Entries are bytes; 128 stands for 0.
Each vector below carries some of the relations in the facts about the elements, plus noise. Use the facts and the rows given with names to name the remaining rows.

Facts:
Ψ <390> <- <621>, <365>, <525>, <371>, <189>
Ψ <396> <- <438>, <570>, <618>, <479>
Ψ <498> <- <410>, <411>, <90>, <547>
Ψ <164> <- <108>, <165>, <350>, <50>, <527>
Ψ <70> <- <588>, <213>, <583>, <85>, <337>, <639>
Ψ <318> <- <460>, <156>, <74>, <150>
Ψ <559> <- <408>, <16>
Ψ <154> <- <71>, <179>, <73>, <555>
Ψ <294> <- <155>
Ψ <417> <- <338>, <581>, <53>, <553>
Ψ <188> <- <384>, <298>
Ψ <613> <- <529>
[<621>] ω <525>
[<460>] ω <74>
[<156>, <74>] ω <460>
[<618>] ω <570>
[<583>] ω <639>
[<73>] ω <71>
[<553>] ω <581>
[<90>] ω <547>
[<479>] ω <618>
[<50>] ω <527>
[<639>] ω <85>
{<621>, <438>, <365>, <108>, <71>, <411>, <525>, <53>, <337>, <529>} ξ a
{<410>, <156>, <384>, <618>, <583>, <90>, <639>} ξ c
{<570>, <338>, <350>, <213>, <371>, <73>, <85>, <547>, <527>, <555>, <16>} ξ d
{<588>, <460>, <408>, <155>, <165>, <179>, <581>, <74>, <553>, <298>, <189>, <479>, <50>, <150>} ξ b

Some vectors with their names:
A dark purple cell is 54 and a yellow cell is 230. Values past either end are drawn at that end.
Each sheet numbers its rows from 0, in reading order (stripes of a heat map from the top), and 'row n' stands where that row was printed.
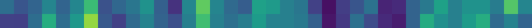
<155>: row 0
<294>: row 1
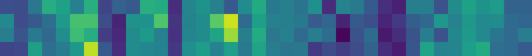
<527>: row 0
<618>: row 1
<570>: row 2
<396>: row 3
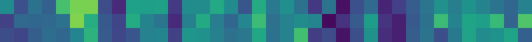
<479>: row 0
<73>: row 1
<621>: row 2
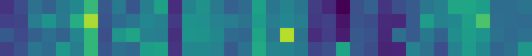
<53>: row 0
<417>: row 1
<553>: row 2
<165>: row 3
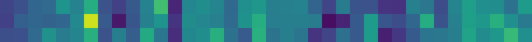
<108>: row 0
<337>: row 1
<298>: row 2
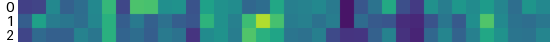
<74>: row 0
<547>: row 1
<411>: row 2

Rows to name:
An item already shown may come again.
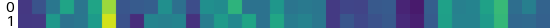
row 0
<188>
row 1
<396>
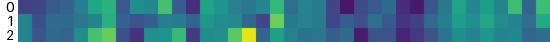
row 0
<179>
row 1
<408>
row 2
<618>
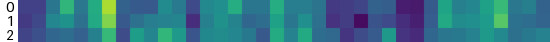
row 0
<188>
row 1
<417>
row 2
<150>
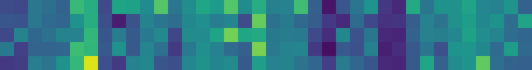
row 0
<156>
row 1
<16>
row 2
<410>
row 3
<189>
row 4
<613>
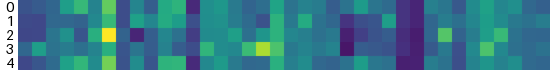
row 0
<50>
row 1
<150>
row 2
<70>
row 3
<547>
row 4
<50>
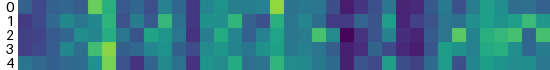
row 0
<371>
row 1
<298>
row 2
<71>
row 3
<154>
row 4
<588>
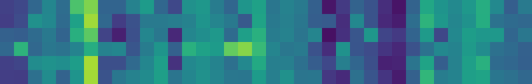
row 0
<154>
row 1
<559>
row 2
<213>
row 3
<90>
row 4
<164>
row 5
<318>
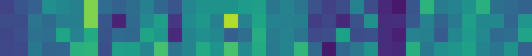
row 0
<498>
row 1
<438>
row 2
<165>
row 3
<156>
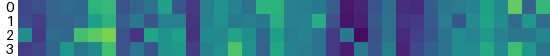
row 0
<555>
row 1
<365>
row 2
<479>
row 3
<384>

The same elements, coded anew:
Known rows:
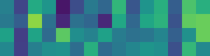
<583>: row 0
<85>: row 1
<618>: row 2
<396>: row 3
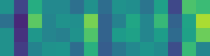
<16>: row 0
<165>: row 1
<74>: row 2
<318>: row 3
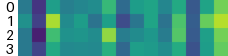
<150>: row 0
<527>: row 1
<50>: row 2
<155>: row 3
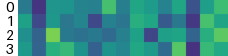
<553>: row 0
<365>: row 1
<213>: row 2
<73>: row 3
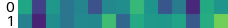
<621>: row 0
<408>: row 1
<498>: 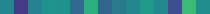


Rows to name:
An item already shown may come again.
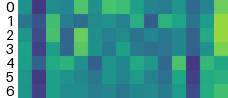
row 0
<479>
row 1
<588>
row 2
<570>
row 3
<618>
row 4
<73>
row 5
<90>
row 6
<384>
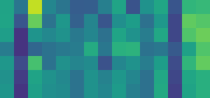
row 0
<337>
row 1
<71>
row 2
<410>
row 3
<189>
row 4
<547>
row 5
<90>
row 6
<90>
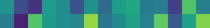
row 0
<390>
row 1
<50>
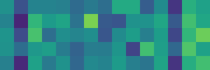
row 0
<371>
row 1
<164>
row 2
<547>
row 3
<70>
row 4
<156>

